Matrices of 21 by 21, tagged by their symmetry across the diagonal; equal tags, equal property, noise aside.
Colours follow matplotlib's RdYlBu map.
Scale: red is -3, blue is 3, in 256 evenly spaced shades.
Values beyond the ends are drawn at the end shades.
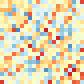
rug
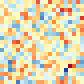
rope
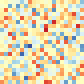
rope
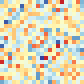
rug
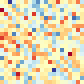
rope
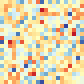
rug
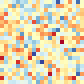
rope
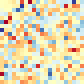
rope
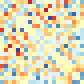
rug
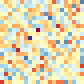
rope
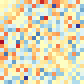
rug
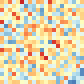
rug
